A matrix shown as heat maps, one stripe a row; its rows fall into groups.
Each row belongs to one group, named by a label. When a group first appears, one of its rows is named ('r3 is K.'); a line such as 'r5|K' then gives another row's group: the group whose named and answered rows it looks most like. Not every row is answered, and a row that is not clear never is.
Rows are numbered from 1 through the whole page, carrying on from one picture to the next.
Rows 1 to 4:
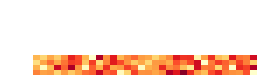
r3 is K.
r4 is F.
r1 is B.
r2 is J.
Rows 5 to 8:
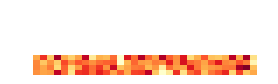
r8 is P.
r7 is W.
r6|F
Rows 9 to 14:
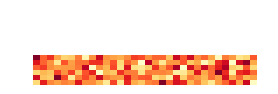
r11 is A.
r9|B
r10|W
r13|P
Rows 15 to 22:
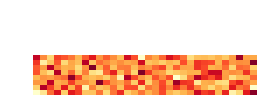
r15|K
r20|B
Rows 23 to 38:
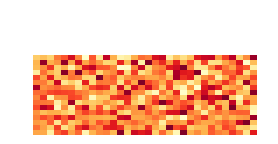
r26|J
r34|F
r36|W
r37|F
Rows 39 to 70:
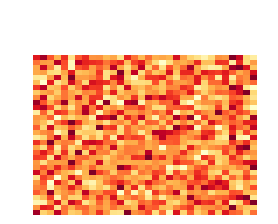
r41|W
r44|J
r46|W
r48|K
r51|B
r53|B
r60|B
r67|W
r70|P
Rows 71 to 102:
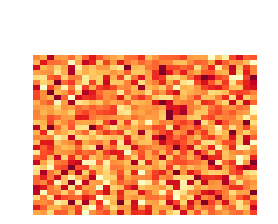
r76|K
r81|F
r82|F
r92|B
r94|J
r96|A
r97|K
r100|A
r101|B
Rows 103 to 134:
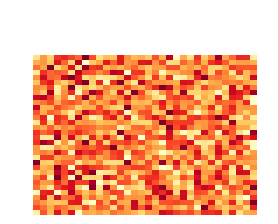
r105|A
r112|J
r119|K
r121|F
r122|P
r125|P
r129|K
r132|B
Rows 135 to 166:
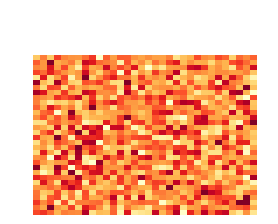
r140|P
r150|J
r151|P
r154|J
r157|P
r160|J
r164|W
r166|A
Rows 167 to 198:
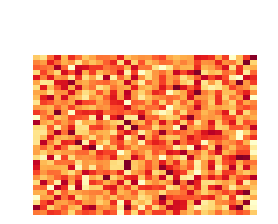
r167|K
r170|J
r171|K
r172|K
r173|J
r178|P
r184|J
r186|F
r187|W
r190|F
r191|K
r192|J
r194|W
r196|J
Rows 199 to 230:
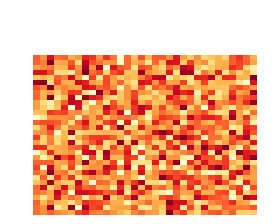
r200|A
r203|K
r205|A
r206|B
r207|A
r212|A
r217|A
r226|P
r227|K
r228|F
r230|F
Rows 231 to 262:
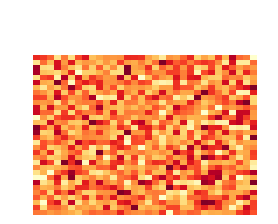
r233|P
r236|P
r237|B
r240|W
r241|B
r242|W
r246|P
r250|B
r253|F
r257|F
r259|W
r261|K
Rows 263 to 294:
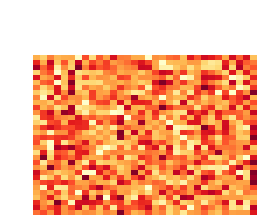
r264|W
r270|K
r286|B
